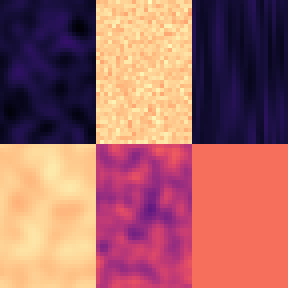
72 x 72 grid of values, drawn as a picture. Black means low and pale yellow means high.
It is made of 2 by 3 panels. Panel 1,1: very low, blotchy, faint in contrast. Panel 1,2: very high, fine-grained, faint in contrast. Panel 1,3: very low, streaked downward, faint in contrast. Panel 2,1: very high, blotchy, faint in contrast. Panel 2,2: middling, blotchy. Panel 2,3: high, flat.
